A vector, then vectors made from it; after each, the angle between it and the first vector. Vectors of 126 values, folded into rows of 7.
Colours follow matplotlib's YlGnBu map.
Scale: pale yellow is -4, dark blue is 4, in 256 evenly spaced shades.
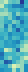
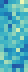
nearly opposite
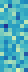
orthogonal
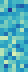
orthogonal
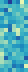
partly opposed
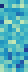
partly opposed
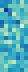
partly opposed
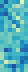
nearly opposite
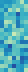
partly opposed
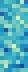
partly opposed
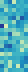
orthogonal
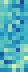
nearly parallel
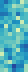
nearly opposite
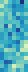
nearly parallel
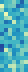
partly aligned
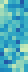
nearly parallel
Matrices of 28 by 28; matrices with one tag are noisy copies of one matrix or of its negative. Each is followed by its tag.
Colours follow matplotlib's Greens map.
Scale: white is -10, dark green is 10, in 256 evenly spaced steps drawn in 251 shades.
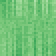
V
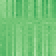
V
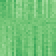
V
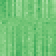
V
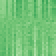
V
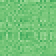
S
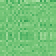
S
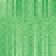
V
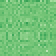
S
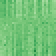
V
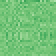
S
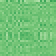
S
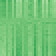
V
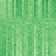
V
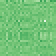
S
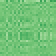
S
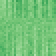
V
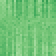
V
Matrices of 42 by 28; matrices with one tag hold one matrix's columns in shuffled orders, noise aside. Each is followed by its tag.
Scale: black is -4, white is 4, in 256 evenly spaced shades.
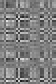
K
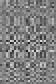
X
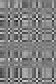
K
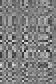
X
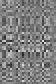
X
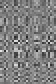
X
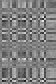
K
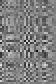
X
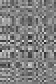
X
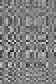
X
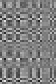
K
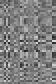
X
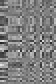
X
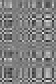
K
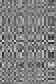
X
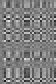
K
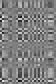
K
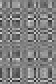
K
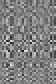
X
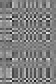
K
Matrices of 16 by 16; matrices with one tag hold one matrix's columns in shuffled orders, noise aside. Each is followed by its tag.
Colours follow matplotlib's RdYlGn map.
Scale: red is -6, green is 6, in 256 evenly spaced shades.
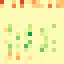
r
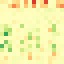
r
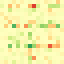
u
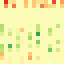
r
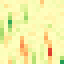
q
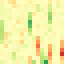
q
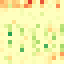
r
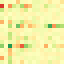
u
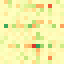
u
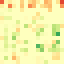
r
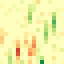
q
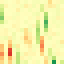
q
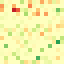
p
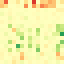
r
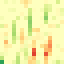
q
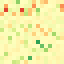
p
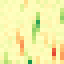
q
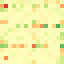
u
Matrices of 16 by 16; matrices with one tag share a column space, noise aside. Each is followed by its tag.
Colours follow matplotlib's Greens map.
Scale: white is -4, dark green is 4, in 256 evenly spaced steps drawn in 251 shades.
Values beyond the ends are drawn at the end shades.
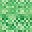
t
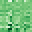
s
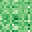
t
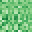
t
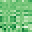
s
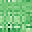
s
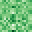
t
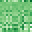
s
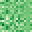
t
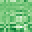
s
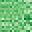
t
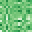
t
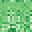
s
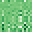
s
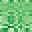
s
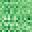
t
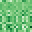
s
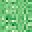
t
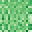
t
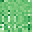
s
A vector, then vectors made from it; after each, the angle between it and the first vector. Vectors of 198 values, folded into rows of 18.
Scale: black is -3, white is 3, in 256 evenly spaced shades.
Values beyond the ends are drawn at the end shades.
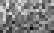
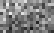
nearly parallel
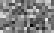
orthogonal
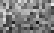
nearly parallel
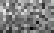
nearly parallel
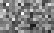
partly aligned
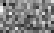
partly aligned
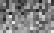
nearly opposite
